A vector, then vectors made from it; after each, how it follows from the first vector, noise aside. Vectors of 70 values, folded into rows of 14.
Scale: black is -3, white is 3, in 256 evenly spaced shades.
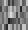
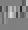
partly zeroed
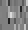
partly zeroed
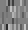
partly zeroed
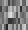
copied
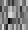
copied
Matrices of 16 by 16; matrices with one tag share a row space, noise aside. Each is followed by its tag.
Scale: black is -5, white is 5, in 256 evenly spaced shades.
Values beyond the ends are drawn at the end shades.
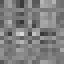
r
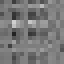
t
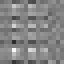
t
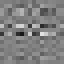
r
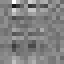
t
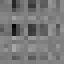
t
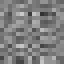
r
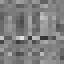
r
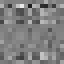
r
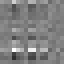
t
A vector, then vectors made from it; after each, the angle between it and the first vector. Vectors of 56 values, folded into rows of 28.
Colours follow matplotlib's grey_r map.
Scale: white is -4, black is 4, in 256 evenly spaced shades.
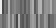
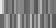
partly aligned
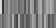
nearly parallel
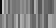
nearly opposite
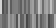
nearly parallel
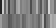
partly opposed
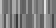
partly aligned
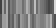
partly opposed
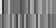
nearly parallel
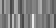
partly aligned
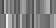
orthogonal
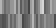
partly aligned
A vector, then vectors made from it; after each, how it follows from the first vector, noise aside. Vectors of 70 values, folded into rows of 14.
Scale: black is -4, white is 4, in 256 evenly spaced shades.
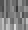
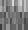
reversed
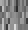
sign-scrambled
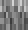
reversed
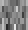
sign-scrambled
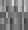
reversed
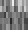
reversed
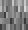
reversed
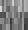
reversed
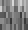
reversed
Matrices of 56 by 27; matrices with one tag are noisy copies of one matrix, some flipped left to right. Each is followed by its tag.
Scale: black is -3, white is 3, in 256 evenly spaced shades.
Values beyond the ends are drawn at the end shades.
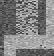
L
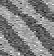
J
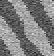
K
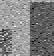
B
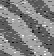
J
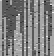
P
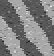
K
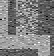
L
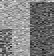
B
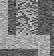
L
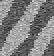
K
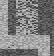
L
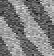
K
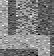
L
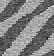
J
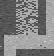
L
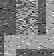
L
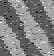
K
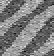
J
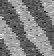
K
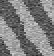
K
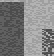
B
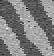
K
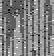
P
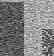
B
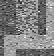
L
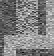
L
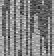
P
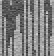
P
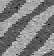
J
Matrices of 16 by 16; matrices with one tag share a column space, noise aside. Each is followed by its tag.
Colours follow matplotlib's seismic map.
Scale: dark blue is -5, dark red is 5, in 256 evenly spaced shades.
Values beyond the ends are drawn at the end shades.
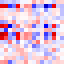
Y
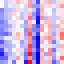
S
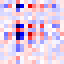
Y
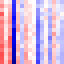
S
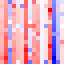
S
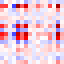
Y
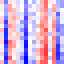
S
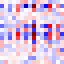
Y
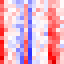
S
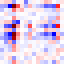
Y
